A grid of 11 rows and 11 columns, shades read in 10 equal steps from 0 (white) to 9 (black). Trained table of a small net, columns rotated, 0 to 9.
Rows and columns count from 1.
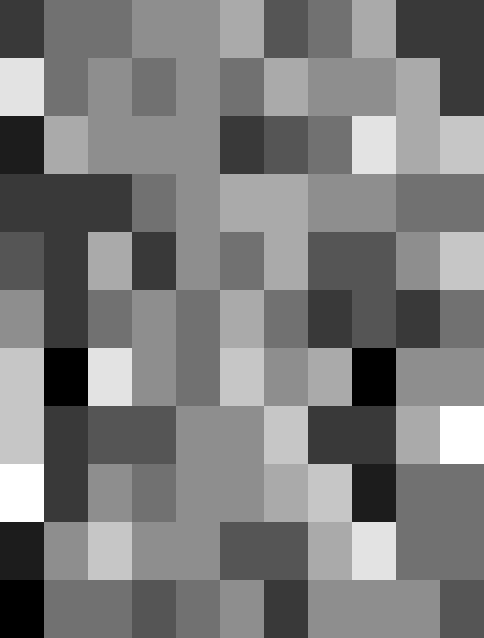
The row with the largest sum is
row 11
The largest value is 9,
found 3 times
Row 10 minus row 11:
-1 -1 -3 -2 -1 2 -1 -1 -3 1 -1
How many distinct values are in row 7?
6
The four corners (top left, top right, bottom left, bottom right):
7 7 9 6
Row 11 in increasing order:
4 4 4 4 5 5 5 6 6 7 9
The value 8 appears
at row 3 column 1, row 9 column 9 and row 10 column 1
